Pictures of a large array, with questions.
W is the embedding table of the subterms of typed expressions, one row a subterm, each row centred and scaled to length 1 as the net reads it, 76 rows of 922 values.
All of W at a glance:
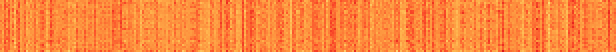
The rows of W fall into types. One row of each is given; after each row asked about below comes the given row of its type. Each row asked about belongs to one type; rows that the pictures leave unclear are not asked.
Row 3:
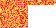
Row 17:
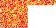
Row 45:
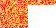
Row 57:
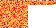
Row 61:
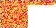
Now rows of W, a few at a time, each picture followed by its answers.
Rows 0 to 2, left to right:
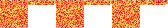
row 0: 3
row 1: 3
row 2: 61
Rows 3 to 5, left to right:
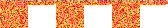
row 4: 61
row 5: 45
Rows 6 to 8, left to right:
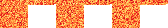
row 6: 57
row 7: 57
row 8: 61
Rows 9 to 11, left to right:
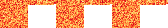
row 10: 61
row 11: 17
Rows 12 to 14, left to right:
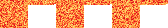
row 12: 57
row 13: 3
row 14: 61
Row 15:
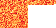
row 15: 17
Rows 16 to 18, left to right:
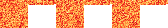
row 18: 17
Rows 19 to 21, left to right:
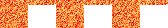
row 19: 17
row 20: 17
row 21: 57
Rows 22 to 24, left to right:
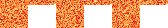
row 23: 3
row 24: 17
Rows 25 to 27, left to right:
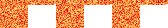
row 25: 3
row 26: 45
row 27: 61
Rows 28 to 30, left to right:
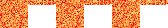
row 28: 57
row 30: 17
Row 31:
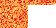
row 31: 61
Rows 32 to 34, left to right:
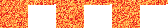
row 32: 57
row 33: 61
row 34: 17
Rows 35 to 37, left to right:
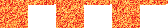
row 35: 17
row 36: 3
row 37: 45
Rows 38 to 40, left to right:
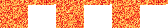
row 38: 61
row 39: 17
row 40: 61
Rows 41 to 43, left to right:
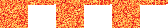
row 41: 3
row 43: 57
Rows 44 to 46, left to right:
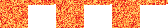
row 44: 61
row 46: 17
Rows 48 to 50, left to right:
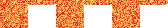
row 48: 45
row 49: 57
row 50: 3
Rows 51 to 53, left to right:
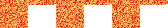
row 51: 17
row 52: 61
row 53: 45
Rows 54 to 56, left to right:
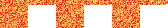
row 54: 17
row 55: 45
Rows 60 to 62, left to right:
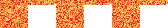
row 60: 3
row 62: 3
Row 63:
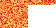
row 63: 61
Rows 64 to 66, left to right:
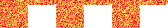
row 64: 17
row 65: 61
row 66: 17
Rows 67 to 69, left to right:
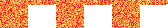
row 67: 45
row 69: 57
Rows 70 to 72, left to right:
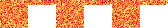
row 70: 61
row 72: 3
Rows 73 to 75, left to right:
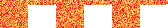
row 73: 57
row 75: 45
